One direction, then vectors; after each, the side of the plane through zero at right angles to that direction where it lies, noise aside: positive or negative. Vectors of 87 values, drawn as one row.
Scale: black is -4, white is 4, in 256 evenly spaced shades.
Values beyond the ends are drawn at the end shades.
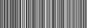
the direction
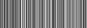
positive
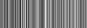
positive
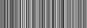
positive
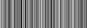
negative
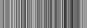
negative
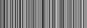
positive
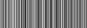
negative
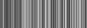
positive
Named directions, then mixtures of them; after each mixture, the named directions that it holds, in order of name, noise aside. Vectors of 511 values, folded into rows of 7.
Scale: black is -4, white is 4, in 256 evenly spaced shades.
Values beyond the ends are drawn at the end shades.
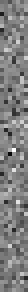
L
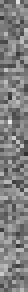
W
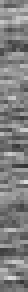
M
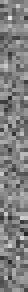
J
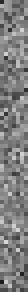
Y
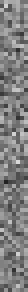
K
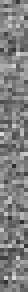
J, M, W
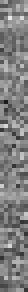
J, L, M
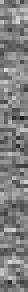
M, W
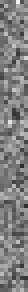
K, L, W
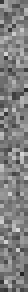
Y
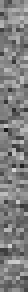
L, M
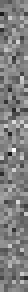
L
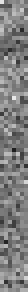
L, M, Y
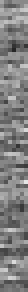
M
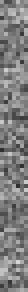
M, W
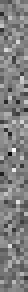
L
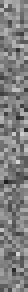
K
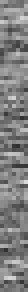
M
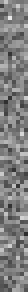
J, K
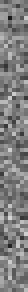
J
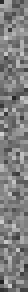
Y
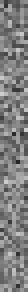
K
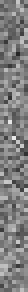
W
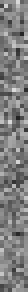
K, W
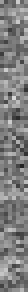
M, W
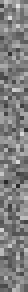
J, K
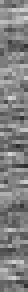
M
